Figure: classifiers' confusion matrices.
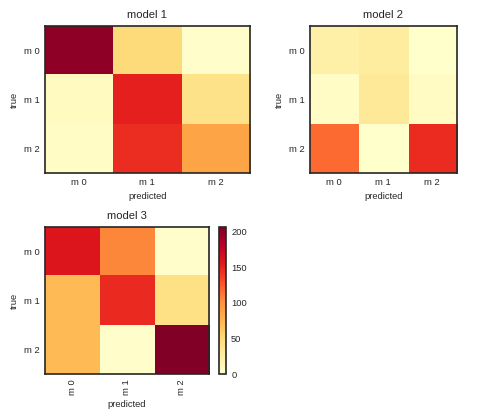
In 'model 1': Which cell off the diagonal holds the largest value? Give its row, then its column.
m 2, m 1
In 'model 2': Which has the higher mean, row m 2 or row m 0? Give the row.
m 2
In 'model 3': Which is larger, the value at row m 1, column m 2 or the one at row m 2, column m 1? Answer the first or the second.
the first
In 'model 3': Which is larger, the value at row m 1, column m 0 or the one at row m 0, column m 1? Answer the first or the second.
the second
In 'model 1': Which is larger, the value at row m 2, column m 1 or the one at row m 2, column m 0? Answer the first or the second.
the first
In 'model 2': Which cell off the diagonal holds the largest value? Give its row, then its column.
m 2, m 0
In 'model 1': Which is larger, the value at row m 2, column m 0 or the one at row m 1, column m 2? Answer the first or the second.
the second
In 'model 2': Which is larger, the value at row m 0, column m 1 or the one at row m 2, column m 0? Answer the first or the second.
the second
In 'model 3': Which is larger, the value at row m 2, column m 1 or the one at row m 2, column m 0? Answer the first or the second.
the second
